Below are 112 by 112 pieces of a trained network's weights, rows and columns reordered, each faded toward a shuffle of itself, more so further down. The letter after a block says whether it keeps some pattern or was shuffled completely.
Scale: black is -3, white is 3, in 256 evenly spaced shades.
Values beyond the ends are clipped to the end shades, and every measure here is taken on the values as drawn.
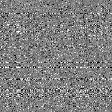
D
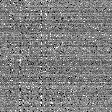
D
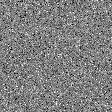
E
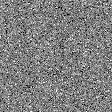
E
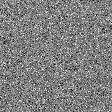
E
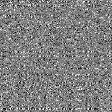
D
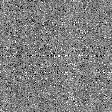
D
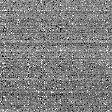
D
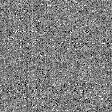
D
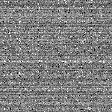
D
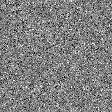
E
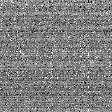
D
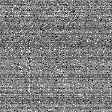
D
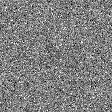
E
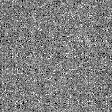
D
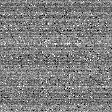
D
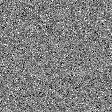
E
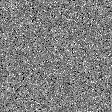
E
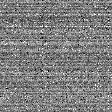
D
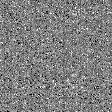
D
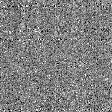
D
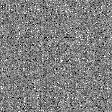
D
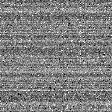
D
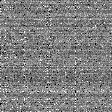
D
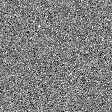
E
